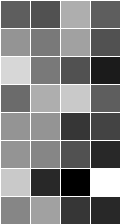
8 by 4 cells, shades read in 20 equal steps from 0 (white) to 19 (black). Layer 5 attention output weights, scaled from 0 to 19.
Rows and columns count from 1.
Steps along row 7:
up up down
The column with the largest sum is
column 4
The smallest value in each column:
3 6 4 0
